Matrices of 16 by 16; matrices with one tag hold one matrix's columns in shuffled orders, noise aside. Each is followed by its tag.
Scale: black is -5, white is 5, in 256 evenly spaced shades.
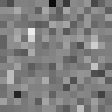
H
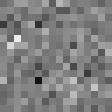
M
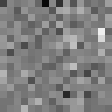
H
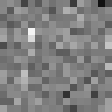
H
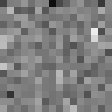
H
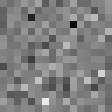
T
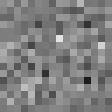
M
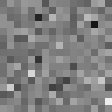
T
